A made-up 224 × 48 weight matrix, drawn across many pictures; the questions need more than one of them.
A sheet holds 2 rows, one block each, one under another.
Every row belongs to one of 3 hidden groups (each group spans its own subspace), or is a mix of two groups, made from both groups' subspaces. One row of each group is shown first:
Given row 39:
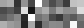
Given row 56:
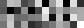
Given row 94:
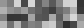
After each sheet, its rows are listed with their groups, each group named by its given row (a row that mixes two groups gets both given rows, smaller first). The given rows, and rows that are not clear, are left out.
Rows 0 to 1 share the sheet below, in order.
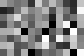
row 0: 94
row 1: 56
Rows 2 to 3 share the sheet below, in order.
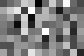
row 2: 39
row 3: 56
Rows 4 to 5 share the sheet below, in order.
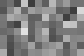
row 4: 39 and 94
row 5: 56
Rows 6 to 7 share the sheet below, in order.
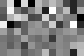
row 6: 94
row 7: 94
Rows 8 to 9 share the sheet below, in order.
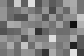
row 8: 94
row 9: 94
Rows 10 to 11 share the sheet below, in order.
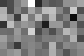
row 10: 94
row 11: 94
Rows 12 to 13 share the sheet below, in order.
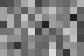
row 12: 94
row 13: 94
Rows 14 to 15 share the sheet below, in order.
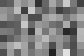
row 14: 39
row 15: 94
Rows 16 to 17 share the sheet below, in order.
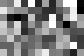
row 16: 94
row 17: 39 and 94
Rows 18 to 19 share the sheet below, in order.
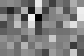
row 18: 39
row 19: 94
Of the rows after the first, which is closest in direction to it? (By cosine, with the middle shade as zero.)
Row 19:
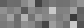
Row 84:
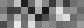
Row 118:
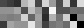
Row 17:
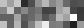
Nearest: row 118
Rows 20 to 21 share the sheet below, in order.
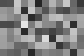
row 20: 39
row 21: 56
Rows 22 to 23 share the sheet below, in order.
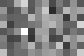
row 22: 56
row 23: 56
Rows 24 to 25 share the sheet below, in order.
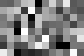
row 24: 39
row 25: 39
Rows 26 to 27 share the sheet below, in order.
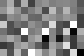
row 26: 94
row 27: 56
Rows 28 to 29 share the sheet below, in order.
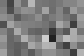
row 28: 94
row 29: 56
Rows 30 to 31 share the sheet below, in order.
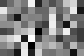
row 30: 94
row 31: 39
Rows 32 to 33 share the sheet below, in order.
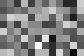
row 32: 94
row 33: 39 and 94
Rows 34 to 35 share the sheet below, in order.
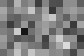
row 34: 39 and 56
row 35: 39
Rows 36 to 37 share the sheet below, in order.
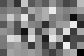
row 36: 94
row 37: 56
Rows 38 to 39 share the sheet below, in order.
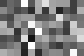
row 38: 56
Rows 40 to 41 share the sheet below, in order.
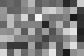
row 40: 39 and 94
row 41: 94
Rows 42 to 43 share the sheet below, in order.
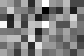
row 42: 56 and 94
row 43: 39
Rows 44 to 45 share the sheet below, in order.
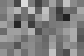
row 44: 39
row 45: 94
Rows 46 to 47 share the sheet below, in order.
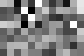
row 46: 39
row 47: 94
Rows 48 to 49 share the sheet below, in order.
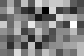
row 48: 56 and 94
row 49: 39 and 94
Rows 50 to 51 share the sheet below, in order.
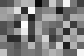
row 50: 39
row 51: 56
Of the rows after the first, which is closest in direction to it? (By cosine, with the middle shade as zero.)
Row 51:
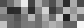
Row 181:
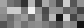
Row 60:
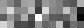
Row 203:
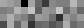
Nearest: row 60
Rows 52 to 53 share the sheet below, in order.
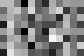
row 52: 56
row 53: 56
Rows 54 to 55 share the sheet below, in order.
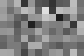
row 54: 56
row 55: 39
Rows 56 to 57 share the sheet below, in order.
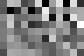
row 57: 56
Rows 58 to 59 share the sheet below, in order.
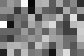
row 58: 56 and 94
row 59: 94
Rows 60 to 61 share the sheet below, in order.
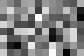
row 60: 39
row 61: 56 and 94
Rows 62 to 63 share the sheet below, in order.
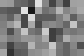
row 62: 39
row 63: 56
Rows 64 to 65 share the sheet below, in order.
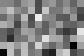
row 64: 39
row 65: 94
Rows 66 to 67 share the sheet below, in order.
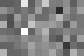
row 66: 56
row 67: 39 and 56
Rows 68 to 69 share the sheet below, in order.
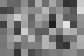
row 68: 94
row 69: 39
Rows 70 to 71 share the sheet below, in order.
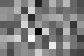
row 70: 39
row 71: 39 and 56
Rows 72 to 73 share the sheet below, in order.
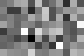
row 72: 56
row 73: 56
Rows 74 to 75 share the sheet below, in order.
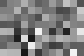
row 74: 39
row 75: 39
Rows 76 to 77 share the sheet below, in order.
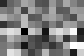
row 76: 39 and 94
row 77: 56 and 94
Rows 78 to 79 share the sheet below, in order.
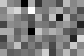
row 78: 56
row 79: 94
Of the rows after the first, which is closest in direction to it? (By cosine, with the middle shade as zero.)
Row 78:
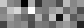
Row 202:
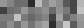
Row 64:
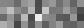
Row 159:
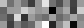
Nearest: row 64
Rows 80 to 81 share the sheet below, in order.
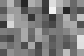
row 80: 56
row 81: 39 and 94
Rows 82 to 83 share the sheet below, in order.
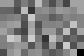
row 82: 39
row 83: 56
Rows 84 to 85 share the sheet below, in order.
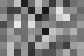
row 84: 39
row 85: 39 and 56
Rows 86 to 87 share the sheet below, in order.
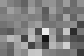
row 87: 39 and 56
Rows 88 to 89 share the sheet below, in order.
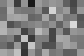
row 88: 94
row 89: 39 and 94
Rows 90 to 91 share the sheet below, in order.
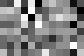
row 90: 39
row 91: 94
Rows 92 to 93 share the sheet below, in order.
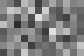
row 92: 39
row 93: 39 and 56
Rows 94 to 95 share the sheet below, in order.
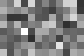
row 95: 56
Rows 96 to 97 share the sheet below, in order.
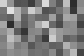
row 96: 56 and 94
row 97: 56 and 94
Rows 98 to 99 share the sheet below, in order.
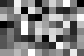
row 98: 39
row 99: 56
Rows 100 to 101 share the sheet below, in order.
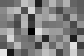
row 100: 39
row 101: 94
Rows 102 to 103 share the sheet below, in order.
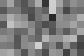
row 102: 56
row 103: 39 and 94
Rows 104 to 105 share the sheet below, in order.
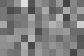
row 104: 56
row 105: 39
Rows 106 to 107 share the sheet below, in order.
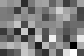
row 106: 39
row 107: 39 and 94
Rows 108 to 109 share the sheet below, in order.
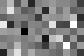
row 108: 94
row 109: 39 and 56
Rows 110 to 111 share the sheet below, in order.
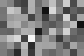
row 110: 56
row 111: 39
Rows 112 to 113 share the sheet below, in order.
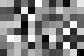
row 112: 39
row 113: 56
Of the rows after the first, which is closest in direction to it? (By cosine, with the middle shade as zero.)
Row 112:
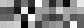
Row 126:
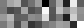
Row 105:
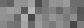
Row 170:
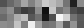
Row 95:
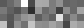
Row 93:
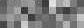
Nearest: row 95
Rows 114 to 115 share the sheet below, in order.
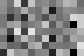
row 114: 94
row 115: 94
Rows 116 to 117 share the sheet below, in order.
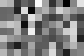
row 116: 39
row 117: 94
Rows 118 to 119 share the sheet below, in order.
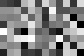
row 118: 56 and 94
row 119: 39 and 56
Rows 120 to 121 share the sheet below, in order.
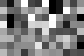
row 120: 56
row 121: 39 and 56
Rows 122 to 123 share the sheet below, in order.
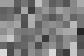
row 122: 39
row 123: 94
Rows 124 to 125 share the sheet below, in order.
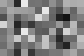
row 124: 39
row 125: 39
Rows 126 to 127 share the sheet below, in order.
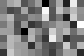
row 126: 56
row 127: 56
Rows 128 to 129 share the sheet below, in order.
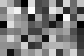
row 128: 56
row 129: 39 and 94
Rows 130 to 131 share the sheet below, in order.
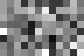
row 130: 56
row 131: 94
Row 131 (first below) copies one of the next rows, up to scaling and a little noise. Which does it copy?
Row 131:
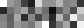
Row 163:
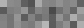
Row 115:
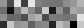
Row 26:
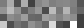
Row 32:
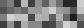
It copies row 163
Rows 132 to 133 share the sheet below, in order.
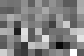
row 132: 94
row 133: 39
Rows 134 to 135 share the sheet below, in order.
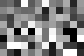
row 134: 56
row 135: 94
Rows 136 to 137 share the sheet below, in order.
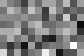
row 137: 94
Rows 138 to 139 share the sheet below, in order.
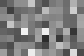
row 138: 56 and 94
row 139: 56
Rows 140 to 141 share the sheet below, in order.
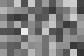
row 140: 94
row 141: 56 and 94
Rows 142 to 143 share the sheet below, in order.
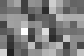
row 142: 39 and 56
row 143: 56
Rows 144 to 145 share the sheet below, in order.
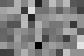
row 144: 39
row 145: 39
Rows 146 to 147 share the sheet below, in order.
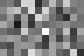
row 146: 39
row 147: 56
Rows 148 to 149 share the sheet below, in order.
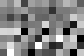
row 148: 94
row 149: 39 and 56
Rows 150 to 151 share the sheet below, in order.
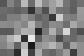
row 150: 56
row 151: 39
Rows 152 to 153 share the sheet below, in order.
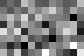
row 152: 94
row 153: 94
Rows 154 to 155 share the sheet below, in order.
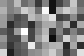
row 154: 56
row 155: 56
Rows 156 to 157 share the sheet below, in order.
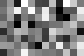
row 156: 39
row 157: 39 and 56
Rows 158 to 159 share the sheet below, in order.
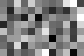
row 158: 39 and 94
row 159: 56 and 94
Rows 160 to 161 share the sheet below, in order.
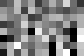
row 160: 39
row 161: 94
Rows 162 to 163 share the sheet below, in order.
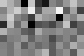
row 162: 56
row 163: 94
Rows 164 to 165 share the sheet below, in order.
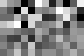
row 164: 39
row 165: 39
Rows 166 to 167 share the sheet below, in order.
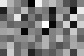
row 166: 94
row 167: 56
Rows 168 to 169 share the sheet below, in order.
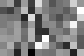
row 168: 39
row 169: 39 and 56
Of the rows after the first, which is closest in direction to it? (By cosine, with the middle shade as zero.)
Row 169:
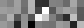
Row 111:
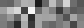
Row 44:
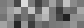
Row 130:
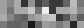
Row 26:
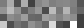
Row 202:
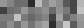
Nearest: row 130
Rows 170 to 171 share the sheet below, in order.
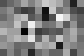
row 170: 39 and 56
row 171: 56
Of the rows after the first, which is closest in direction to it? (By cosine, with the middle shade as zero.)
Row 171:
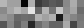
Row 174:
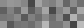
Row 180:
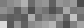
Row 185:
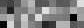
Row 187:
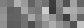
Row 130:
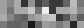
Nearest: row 130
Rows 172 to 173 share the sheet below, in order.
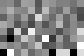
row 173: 94
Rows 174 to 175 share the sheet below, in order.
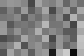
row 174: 56 and 94
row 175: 94
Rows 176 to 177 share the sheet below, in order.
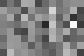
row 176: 94
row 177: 56
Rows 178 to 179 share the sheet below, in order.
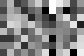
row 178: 56
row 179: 94
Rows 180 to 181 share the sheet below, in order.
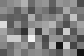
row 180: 56 and 94
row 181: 56
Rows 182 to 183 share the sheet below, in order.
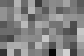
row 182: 39
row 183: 94
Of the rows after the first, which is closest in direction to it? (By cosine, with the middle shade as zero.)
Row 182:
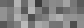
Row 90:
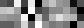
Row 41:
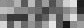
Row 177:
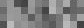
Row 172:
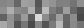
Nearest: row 90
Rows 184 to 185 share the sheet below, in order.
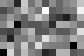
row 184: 39 and 94
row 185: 94
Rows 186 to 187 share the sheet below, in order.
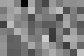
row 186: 56
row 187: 56
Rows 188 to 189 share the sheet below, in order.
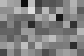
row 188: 56
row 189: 94
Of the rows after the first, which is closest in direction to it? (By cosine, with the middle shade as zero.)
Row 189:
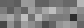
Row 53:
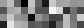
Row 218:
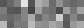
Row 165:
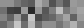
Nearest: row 53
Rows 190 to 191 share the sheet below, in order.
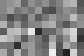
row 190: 94
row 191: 94
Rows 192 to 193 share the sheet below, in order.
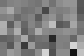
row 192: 94
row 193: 94
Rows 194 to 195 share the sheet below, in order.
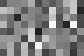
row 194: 94
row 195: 39 and 94
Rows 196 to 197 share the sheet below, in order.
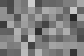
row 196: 94
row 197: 39
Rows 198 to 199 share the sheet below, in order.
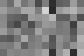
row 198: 56
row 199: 94
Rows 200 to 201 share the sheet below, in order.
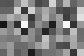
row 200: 39 and 94
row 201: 56
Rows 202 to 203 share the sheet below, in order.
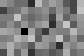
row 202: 94
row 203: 56
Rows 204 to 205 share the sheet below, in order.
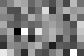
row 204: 56
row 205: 39 and 56
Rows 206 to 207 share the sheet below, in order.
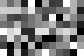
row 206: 56 and 94
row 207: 94
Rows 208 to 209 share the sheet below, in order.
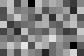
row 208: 94
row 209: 94
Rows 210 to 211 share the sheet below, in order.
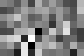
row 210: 94
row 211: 39
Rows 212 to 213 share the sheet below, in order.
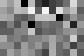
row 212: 56
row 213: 94
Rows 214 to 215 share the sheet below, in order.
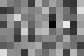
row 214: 94
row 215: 39 and 56
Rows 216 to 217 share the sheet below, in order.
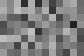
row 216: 56 and 94
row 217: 39 and 94
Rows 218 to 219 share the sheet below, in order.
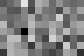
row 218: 56
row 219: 56
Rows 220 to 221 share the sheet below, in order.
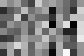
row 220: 94
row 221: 94
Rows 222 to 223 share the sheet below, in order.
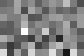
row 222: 39
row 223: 56 and 94
